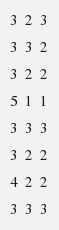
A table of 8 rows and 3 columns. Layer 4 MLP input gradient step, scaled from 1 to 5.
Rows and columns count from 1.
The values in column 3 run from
1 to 3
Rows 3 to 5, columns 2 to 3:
2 2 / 1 1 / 3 3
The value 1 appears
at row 4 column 2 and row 4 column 3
